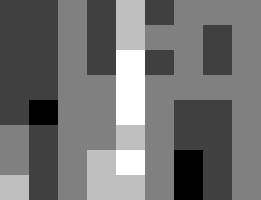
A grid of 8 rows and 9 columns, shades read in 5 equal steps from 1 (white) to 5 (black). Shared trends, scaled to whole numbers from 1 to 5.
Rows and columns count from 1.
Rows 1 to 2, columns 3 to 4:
3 4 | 3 4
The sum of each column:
28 33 24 25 12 26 30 30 24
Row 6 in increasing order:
2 3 3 3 3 3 4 4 4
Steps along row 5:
up down same down up up same down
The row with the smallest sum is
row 4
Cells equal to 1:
4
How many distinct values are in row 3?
3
